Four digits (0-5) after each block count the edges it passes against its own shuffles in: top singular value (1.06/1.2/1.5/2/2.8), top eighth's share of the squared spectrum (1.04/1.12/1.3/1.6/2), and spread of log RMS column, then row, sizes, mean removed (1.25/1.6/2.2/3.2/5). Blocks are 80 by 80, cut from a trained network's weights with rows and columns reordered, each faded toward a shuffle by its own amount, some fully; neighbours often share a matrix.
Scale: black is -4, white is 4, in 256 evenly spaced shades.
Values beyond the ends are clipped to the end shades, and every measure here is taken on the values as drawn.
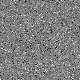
1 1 0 0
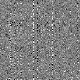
4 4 3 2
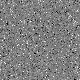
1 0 0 0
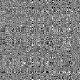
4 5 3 2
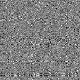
4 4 1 2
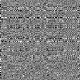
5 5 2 3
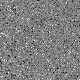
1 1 0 0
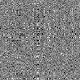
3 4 2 2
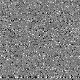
3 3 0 2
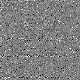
3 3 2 2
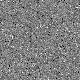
0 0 0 0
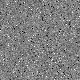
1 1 0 0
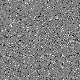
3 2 0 2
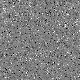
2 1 0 1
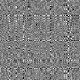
4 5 3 3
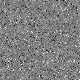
2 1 0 1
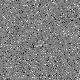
0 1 0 0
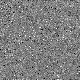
1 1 0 0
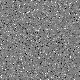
0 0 0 0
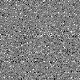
3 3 0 2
